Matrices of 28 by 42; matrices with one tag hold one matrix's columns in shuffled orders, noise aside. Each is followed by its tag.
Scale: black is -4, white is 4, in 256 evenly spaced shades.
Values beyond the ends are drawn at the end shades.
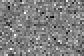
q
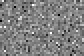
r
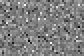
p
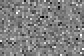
q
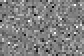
r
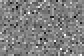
q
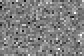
q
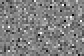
r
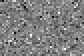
q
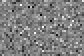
r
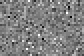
q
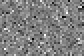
q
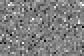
p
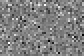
p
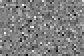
r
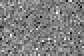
q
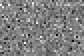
p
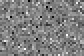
q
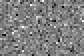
r
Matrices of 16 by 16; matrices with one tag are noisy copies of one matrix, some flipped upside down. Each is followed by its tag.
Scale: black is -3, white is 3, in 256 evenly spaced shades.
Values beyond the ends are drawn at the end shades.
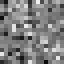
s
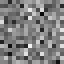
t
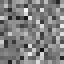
t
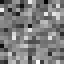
s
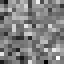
s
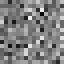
t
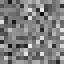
t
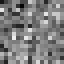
s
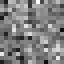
s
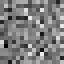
t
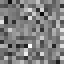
t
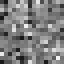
s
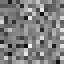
t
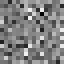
t
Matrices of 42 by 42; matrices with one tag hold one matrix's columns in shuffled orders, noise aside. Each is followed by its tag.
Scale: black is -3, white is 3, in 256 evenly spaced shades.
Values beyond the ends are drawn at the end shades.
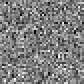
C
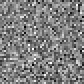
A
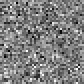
C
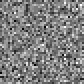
A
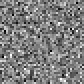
C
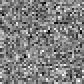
C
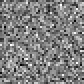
A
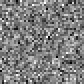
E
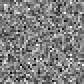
A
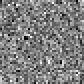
E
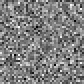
A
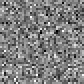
C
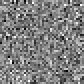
E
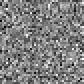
A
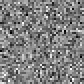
C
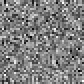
E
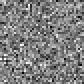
A
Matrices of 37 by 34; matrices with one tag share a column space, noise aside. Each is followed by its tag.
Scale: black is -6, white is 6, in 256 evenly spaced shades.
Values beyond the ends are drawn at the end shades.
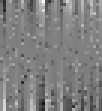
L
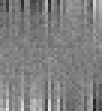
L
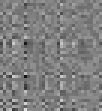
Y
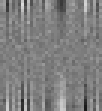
L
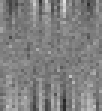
L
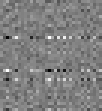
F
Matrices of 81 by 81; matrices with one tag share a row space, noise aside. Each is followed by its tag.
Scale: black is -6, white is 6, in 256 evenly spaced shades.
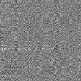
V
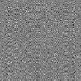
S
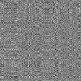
V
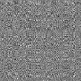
S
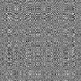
S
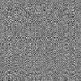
S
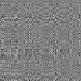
V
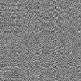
V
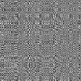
V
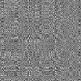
V
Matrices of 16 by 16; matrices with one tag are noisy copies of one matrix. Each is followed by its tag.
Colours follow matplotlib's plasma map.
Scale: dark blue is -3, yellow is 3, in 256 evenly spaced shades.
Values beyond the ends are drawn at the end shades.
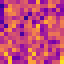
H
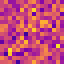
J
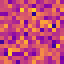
J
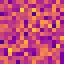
J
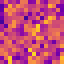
H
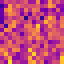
H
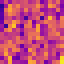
H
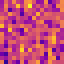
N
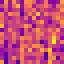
N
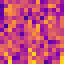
H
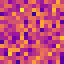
J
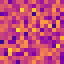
J
